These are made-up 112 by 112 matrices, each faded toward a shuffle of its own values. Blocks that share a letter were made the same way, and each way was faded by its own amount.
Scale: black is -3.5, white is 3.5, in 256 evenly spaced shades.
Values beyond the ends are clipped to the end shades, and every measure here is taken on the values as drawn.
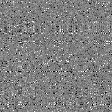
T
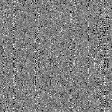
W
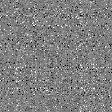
T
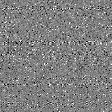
T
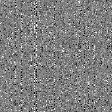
W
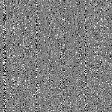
W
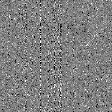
W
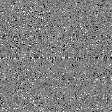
T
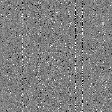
W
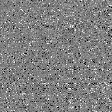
T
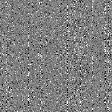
W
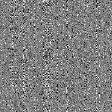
W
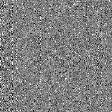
W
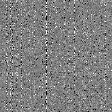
W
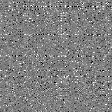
T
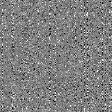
W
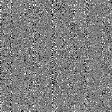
W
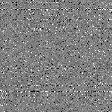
T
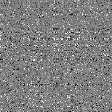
T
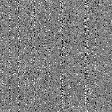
W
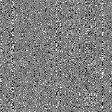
W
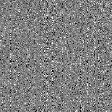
W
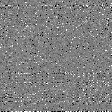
T
